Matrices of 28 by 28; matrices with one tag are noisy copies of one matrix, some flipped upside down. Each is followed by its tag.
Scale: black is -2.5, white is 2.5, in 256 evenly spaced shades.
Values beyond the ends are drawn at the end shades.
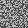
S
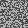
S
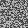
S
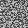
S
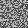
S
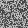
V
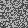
S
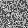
V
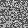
S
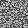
S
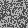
V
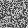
V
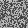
V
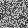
V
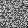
S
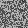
V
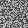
S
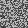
S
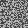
S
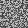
S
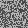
V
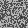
V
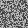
V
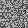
S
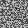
S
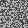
S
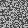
S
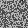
V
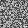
S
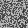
V
